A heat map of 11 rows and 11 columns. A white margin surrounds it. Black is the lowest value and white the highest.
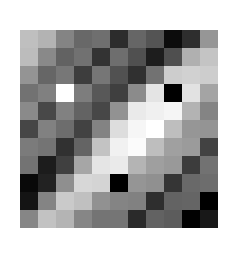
Neither half mirrors the other. No single row or column stands out from its neighbours. Streaks slant up to the right. Overall the values sit about 50% of the way up the scale. Three lone cells stand out: one far higher and two far lower than their neighbours. No overall slope runs across the table.
